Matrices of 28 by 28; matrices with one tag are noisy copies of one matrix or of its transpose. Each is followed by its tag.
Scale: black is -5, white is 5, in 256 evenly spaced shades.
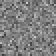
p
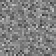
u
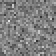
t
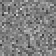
t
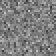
u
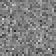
u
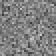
t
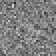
t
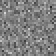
u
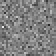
p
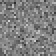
t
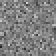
p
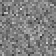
t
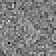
t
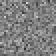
p
